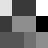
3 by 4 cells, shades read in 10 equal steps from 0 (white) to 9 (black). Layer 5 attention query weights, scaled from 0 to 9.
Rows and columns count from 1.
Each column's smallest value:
1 4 4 0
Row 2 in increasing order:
4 4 7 9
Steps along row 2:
down same up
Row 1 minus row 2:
-6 3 3 -9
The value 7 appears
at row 1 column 2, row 1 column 3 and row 2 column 1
